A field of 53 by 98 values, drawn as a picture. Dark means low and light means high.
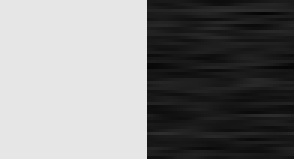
The table splits into one row of 2 panels. Panel 1,1: very high, flat. Panel 1,2: very low, streaked across, faint in contrast.
